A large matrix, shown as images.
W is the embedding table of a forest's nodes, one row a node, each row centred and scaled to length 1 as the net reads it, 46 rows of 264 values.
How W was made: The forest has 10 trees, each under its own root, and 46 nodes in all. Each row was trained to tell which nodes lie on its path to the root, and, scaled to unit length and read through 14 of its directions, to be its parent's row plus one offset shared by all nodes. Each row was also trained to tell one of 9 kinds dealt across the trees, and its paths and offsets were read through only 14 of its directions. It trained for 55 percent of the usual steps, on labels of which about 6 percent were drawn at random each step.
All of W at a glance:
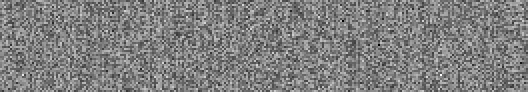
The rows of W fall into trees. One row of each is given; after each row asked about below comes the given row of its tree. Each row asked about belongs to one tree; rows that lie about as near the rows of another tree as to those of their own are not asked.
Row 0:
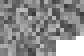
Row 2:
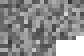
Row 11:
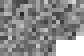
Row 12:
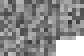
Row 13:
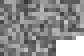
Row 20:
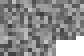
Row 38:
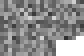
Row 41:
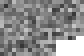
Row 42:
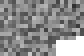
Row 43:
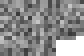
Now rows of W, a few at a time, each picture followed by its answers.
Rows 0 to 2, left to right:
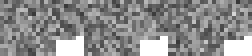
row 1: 38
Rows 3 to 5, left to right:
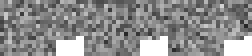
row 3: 38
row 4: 12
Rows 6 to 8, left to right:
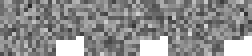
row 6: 43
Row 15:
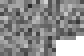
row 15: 43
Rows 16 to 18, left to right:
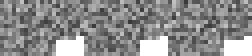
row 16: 11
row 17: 41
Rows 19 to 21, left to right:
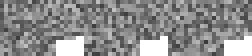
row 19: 2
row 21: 38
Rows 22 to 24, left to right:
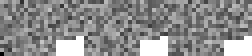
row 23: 0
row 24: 43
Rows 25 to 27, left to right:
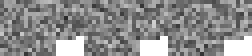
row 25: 13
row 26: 20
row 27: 12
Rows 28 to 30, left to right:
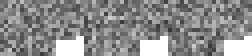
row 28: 42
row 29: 38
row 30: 2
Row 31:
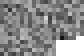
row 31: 20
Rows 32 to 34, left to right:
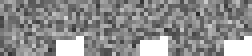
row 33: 42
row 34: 43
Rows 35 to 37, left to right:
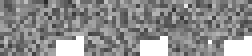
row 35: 0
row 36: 20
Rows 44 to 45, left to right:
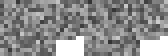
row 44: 13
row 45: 0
